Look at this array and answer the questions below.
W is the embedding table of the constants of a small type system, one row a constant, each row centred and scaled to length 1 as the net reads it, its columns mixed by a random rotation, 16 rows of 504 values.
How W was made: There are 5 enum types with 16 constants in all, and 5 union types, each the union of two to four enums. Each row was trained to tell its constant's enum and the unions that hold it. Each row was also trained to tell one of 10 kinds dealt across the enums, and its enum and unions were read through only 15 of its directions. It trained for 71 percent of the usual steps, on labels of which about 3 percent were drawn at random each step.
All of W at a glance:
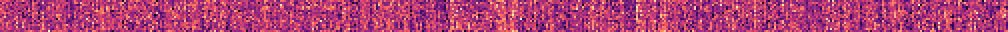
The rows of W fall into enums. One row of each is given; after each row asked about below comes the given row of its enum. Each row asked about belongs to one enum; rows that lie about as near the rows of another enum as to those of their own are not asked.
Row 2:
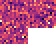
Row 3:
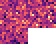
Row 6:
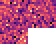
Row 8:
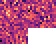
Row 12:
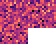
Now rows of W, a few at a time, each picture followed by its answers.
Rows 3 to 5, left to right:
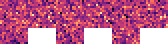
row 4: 3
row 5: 2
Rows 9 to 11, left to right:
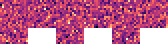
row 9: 6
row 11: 2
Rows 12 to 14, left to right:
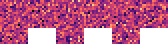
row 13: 2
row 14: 6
